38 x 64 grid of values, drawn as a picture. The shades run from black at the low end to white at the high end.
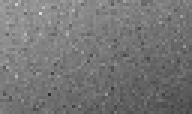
The ninth with the highest average is the top left. There are no regular stripes. The bottom right is the ninth with the lowest average. The halves do not mirror each other. The histogram is bell-shaped. The field climbs toward the top left. The grain is fine, like static.
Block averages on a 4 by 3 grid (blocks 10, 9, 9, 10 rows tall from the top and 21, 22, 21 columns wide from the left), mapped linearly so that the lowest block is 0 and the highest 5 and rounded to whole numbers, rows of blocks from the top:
543 | 432 | 321 | 210
